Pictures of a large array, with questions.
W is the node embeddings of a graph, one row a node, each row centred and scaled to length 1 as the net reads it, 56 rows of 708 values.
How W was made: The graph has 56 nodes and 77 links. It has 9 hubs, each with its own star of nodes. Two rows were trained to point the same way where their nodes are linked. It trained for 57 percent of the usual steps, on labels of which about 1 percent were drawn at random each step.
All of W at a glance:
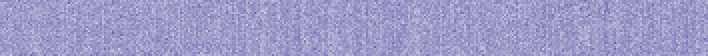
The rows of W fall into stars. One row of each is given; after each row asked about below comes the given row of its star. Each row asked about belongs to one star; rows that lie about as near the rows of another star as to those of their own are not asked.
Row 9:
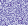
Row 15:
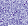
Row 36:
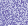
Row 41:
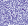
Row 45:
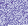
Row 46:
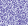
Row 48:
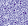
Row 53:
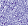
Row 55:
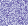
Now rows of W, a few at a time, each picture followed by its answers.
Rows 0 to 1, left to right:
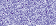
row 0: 46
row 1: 45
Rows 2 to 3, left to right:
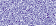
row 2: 55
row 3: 46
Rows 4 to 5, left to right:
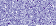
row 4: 15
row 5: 41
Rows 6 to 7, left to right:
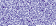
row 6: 53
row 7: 15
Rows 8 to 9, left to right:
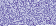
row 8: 53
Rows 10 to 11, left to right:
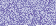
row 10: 46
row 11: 41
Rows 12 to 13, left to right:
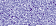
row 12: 36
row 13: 53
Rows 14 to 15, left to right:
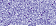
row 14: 15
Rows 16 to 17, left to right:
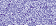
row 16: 46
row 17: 9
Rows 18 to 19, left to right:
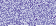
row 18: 15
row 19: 45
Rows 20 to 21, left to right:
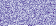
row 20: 53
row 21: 55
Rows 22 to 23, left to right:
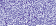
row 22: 45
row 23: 9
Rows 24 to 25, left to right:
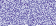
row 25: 53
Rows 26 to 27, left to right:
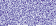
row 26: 36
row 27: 15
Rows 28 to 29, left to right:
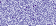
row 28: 55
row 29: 53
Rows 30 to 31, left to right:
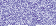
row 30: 36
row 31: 41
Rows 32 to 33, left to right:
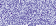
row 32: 55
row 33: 36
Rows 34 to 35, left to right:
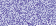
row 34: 55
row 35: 48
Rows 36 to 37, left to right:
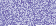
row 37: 45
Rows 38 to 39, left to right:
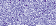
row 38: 9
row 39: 15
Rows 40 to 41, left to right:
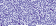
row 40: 15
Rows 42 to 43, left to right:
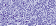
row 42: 36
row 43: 48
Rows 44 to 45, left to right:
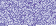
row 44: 46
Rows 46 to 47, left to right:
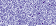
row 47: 48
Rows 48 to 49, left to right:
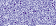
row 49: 41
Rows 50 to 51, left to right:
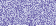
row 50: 9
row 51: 36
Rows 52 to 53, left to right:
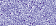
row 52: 46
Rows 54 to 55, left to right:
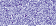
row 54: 55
